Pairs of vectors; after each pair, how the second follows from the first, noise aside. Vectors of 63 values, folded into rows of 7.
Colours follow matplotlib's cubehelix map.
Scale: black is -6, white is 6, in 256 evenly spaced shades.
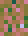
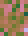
shuffled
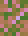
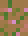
partly zeroed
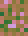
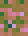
sign-scrambled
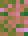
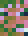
scaled up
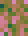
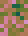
shuffled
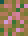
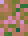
sign-scrambled
